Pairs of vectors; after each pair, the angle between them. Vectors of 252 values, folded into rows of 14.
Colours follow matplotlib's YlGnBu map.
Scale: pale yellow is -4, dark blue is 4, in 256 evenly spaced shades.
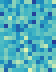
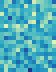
nearly opposite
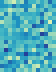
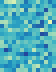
nearly parallel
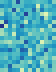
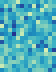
partly opposed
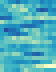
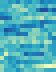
nearly parallel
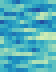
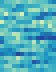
nearly opposite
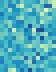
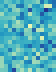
nearly opposite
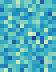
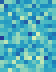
partly opposed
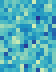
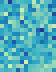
orthogonal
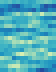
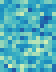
partly aligned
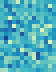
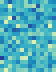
orthogonal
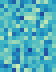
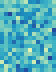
partly opposed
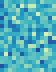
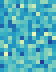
nearly parallel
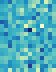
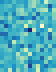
nearly parallel
